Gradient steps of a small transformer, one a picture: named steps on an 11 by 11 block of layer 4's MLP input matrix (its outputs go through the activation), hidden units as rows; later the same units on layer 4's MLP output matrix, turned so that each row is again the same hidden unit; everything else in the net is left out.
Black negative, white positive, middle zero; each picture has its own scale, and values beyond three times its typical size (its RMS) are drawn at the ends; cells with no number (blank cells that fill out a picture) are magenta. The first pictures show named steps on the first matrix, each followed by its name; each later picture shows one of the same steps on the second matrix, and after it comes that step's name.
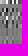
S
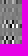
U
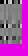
U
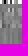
S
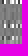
U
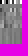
S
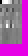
S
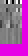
S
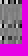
U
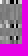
U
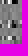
U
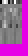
S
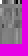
S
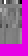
S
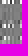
U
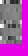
U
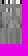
S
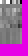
S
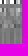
S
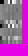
U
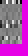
U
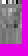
S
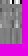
S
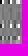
U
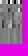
S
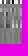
S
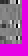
U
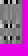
U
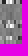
U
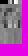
S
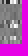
U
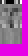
S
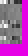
U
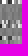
U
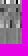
S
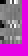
U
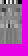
S
